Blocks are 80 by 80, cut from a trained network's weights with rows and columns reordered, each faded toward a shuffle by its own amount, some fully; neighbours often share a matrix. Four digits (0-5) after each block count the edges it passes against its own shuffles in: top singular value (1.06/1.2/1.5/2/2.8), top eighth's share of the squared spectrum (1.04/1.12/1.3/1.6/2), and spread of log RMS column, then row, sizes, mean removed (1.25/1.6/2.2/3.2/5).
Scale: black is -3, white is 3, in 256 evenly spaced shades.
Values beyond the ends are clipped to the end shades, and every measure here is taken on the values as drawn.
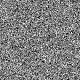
0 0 0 0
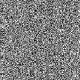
3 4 2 1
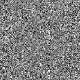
3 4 2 1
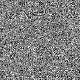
2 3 1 2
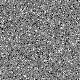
0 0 0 0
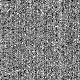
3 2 0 1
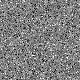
0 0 0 0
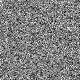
2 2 0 0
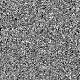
2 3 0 1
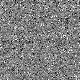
1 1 1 0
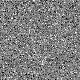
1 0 0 0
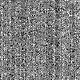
3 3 0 2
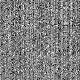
3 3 0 2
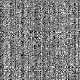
4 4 1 3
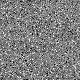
0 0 0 0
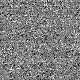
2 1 1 0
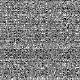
3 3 3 1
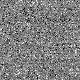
1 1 1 0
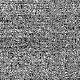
3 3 3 0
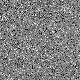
0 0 0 0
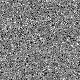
0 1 0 0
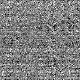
3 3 3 1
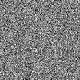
3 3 1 0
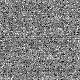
2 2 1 0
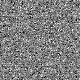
1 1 0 0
